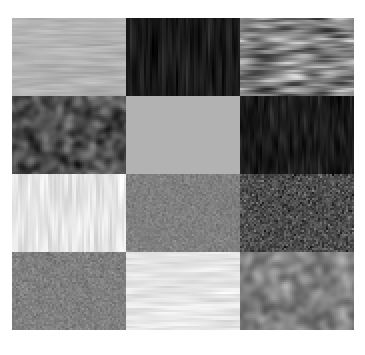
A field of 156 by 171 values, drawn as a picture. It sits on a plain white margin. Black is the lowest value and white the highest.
The table splits into 4 rows of 3 panels. Panel 1,1: high, streaked across, faint in contrast. Panel 1,2: very low, streaked downward, faint in contrast. Panel 1,3: middling, streaked across, strong in contrast. Panel 2,1: low, blotchy. Panel 2,2: high, flat. Panel 2,3: very low, streaked downward, faint in contrast. Panel 3,1: very high, streaked downward, faint in contrast. Panel 3,2: middling, fine-grained, faint in contrast. Panel 3,3: low, fine-grained. Panel 4,1: middling, fine-grained, faint in contrast. Panel 4,2: very high, streaked across, faint in contrast. Panel 4,3: middling, blotchy.
